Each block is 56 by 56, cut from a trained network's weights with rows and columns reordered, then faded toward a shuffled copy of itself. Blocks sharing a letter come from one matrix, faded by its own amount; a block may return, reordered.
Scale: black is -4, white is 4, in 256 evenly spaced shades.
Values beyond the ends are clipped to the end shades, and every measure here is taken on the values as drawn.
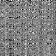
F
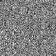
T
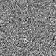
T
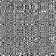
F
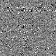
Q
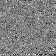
Q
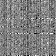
F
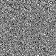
T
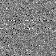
Q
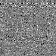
Q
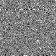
Q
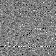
Q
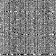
F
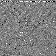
Q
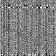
F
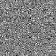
T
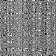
F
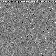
Q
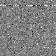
Q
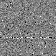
Q
